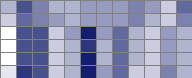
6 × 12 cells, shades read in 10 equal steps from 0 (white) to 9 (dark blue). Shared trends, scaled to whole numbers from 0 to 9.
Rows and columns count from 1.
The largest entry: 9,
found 3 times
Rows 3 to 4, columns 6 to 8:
9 4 6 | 8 3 6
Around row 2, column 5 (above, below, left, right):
3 4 4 4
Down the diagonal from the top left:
3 6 7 2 3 9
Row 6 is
1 8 7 2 3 9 4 6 2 2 5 3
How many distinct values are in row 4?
7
